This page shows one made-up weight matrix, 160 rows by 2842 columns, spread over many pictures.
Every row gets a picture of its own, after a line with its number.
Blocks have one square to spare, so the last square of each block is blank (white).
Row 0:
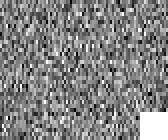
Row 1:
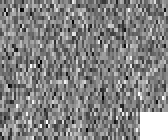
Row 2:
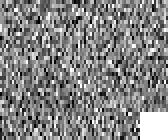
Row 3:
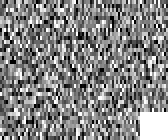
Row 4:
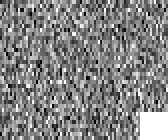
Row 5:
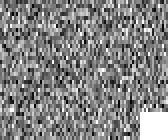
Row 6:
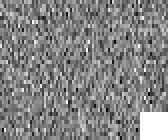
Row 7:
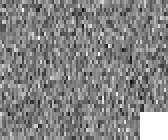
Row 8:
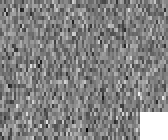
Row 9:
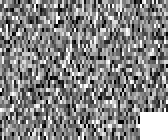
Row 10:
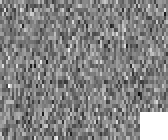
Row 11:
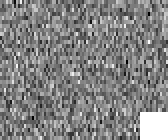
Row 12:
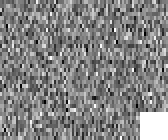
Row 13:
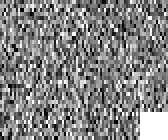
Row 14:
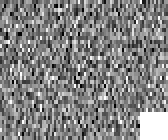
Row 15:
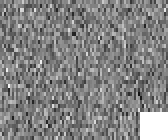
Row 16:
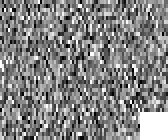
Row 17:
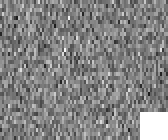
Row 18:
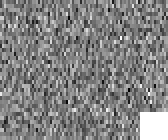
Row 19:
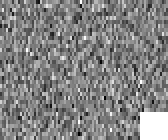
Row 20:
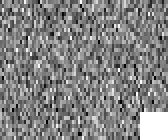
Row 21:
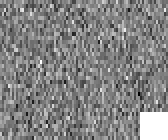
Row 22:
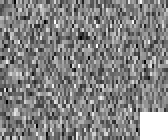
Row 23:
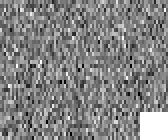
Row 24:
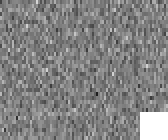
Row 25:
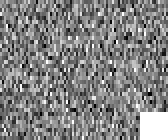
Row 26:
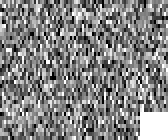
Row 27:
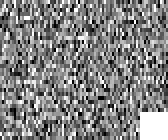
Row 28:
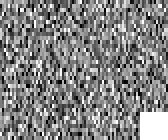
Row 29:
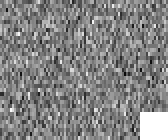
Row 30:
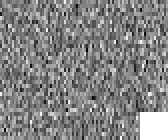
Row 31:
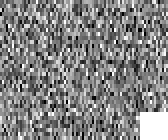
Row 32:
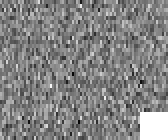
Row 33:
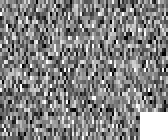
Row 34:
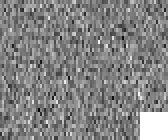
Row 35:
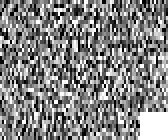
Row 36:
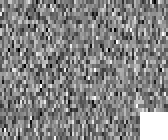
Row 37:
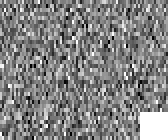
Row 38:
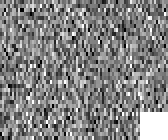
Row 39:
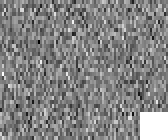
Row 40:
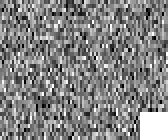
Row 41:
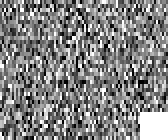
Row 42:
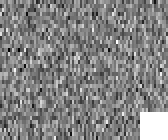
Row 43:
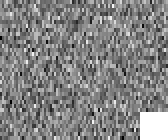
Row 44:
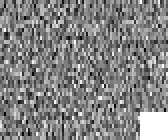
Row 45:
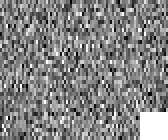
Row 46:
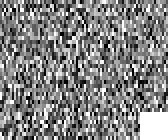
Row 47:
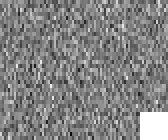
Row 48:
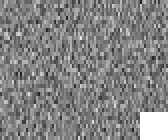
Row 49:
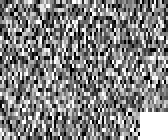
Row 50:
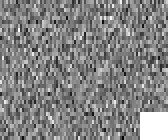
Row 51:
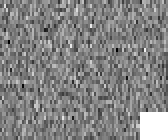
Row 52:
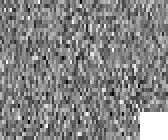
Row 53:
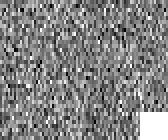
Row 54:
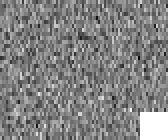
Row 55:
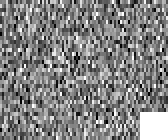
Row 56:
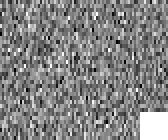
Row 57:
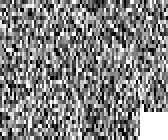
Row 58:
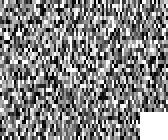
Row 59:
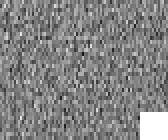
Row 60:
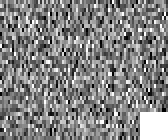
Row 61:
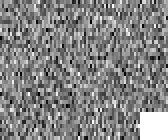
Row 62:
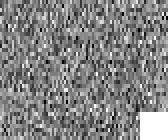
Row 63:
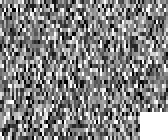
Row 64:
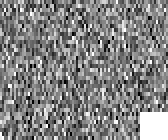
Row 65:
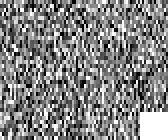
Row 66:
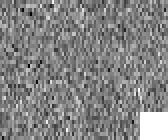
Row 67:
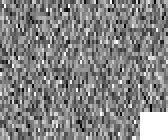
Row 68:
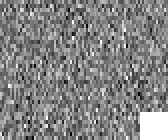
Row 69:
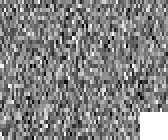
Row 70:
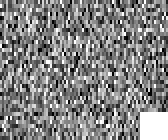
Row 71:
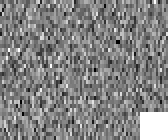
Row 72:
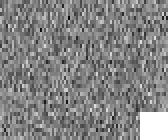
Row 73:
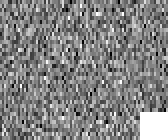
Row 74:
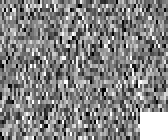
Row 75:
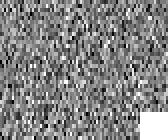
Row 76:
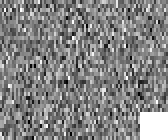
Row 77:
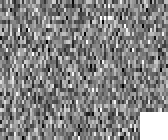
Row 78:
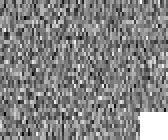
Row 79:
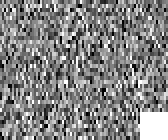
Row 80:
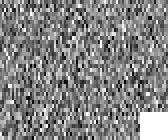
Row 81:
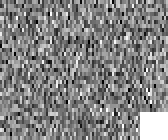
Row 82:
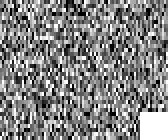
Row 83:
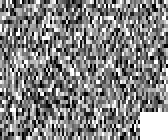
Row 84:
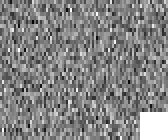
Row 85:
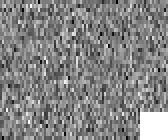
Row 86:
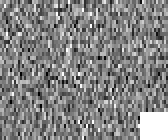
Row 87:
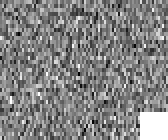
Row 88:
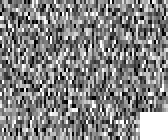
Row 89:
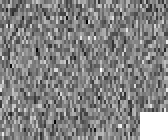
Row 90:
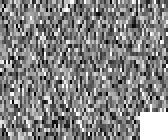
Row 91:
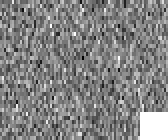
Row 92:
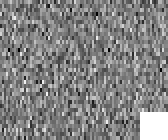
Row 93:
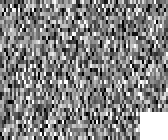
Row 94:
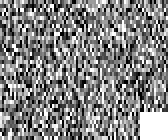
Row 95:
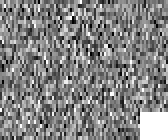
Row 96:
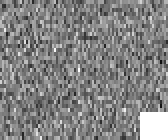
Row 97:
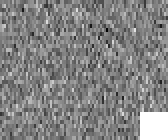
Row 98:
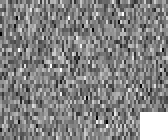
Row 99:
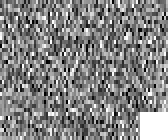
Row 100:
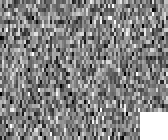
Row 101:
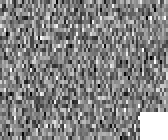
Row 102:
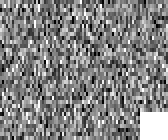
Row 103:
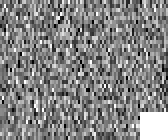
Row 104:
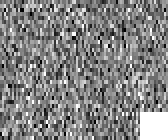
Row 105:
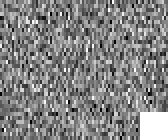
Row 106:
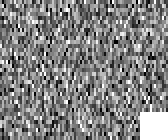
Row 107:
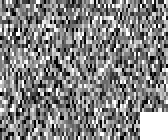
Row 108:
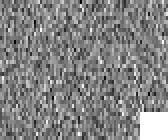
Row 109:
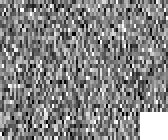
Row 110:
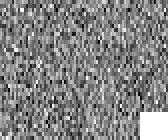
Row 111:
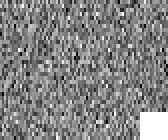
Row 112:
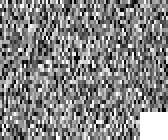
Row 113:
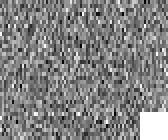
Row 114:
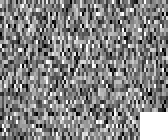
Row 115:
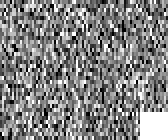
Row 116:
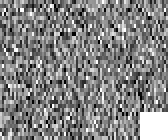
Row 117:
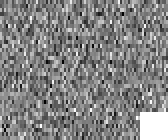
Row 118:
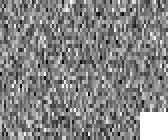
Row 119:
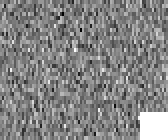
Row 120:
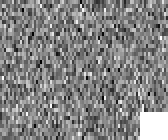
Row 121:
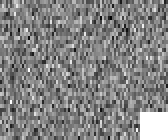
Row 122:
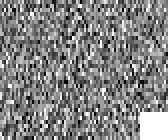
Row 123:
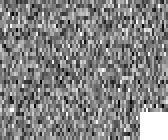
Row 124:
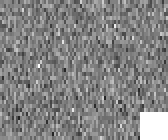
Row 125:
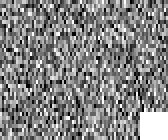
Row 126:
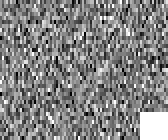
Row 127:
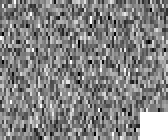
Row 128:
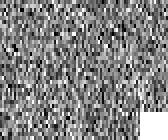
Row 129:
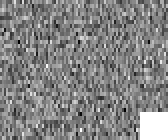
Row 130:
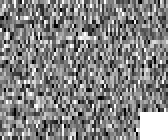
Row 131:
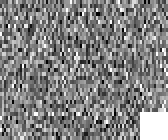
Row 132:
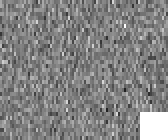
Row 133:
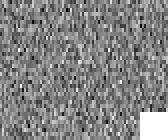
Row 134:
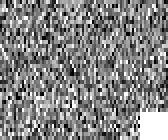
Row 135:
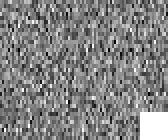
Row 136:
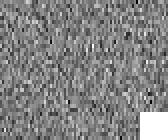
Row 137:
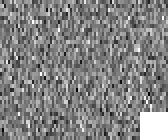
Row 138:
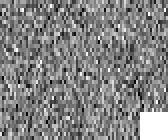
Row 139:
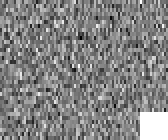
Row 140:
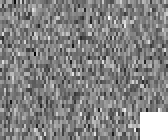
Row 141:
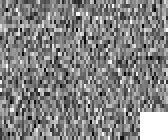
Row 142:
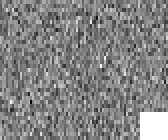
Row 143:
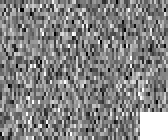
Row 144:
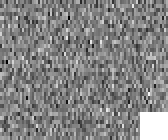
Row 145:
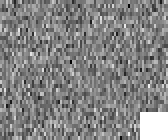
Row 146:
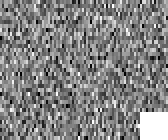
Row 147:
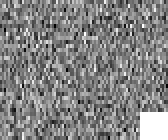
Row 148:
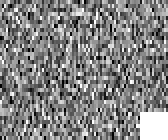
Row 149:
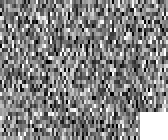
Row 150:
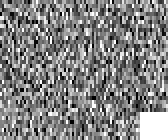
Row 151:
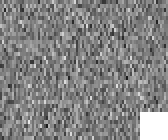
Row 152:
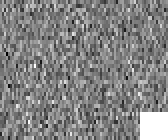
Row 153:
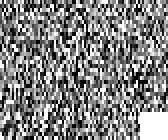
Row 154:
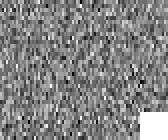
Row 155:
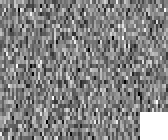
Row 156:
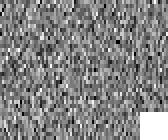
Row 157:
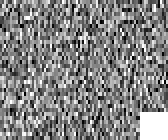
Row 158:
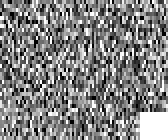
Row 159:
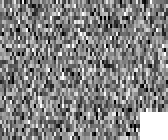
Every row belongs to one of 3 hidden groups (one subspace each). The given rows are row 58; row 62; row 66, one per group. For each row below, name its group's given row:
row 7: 66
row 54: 58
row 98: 62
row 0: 62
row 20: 66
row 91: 66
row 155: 66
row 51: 58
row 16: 66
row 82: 58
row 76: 66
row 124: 66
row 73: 62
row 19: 66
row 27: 58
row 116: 66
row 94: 66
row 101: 58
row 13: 66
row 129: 58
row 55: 62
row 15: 66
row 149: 62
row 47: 66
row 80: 66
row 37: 66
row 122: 66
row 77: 58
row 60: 62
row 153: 66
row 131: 62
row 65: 66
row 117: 62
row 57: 66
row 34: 66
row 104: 66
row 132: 62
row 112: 62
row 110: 66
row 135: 62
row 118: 62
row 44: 58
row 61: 58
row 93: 66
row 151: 66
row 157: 58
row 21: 66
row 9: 58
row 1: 66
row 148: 58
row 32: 66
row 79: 66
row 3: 58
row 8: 66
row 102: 66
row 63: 66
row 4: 66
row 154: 66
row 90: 62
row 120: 66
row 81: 62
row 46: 66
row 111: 62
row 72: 62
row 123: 58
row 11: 58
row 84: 62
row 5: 58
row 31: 62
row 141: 58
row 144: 62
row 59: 58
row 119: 58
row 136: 62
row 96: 58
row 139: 58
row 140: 58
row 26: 66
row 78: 58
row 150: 62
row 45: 62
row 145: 58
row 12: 62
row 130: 58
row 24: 62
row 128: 66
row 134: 58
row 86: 58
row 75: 66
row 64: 66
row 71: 62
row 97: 66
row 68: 66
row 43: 58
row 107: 58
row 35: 58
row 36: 62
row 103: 58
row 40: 58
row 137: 62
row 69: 66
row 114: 62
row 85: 66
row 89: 58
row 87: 58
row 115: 66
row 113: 62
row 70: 62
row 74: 66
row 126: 58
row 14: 58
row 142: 58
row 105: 62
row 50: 58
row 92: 62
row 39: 66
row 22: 58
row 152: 66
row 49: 58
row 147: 58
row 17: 62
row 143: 66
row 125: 66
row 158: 62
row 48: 58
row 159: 58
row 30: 62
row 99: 62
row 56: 62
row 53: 66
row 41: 66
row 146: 58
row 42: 62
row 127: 58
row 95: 66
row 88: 62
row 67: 62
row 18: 62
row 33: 62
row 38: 66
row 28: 66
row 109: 66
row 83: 58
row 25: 62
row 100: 58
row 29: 58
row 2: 58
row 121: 58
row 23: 66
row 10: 66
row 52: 66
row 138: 66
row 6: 62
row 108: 66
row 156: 62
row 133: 62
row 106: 62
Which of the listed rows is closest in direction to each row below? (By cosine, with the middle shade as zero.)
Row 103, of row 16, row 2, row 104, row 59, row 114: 59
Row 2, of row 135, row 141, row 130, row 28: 141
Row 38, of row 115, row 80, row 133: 115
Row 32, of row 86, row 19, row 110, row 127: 110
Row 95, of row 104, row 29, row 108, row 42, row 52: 104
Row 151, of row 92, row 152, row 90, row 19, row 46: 152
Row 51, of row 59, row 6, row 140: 59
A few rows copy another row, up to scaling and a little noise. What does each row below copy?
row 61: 146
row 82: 40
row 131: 113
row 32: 154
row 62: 72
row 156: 71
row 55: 98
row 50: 126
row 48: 58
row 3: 139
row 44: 78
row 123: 5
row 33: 25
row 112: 111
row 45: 0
